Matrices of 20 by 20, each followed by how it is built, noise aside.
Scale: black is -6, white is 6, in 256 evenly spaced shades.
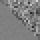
upper triangular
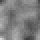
smooth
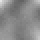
smooth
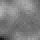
smooth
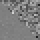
upper triangular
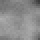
smooth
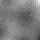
smooth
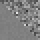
upper triangular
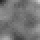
smooth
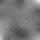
smooth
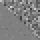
upper triangular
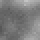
smooth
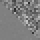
upper triangular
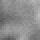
smooth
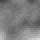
smooth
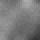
smooth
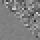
upper triangular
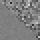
upper triangular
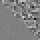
upper triangular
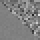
upper triangular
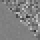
upper triangular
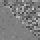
upper triangular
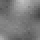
smooth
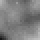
smooth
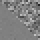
upper triangular
